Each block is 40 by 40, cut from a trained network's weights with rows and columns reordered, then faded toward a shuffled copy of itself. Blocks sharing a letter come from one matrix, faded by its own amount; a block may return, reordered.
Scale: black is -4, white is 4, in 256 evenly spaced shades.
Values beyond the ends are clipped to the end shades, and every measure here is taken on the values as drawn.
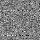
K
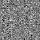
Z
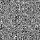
Z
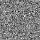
K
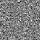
Z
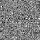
K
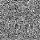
Z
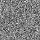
K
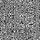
Z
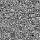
Z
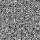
Z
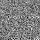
K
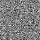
K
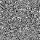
K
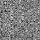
Z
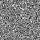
K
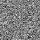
Z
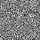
K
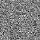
Z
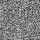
Z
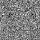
K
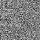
Z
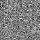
K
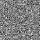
Z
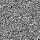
K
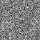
Z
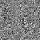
Z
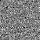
K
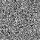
Z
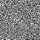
K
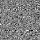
K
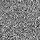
K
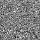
K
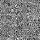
Z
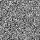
Z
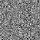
Z
